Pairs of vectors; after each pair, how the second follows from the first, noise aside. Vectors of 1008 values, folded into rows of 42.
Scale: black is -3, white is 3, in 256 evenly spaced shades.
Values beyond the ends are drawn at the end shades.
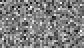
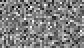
copied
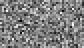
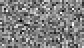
copied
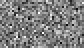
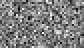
copied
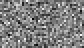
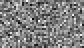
copied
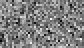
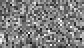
negated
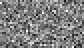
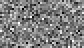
wrapped around
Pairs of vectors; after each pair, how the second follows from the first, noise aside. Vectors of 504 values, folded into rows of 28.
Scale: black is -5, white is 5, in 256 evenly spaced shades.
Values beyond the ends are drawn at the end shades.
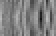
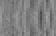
shrunk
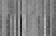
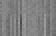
shrunk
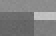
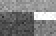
scaled up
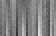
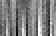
scaled up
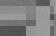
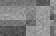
copied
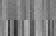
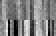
scaled up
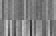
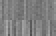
shrunk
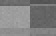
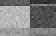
scaled up
